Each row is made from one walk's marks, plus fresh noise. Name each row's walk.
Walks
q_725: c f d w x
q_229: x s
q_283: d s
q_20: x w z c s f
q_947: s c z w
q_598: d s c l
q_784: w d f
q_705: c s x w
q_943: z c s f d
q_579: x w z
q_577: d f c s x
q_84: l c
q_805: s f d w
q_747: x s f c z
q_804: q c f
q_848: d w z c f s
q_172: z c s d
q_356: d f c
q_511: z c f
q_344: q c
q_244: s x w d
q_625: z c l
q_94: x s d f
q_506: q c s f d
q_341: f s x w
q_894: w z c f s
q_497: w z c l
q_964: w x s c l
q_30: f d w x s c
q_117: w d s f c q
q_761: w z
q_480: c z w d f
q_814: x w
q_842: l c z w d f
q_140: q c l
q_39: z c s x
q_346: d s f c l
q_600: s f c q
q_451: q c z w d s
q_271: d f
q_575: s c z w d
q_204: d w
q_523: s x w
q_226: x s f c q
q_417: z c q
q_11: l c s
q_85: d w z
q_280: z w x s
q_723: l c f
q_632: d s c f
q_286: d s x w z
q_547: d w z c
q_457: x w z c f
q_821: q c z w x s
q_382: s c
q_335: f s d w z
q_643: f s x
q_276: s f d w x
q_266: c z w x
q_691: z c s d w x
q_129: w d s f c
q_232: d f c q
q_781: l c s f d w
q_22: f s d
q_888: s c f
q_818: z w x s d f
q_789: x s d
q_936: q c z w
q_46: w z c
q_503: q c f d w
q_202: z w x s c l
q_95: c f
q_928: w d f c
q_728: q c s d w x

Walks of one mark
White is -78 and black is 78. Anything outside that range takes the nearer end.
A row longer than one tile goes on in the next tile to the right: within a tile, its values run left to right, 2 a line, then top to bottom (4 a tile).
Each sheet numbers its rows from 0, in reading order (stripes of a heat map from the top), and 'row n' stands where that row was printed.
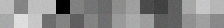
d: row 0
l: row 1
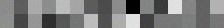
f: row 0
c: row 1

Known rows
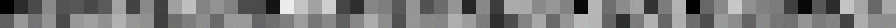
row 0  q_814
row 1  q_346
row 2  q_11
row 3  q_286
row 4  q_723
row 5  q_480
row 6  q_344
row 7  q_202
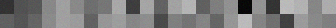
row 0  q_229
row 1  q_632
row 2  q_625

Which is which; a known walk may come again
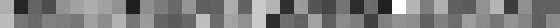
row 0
q_140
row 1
q_503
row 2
q_271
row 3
q_382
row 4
q_789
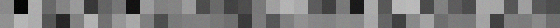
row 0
q_480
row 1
q_577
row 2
q_643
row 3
q_848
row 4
q_94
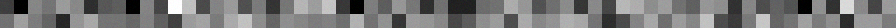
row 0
q_457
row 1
q_894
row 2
q_598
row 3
q_266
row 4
q_280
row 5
q_723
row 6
q_784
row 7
q_46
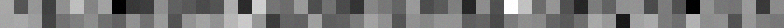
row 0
q_346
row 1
q_814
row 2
q_356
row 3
q_286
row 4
q_888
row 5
q_761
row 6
q_691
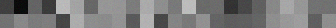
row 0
q_202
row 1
q_22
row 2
q_229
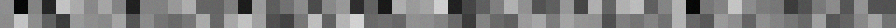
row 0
q_625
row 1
q_117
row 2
q_928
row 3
q_84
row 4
q_341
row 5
q_632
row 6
q_344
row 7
q_276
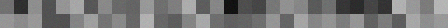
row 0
q_129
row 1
q_805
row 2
q_523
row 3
q_964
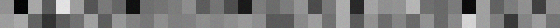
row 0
q_95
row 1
q_728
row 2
q_30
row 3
q_506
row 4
q_547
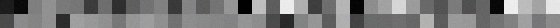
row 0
q_579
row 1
q_244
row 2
q_511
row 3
q_804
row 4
q_11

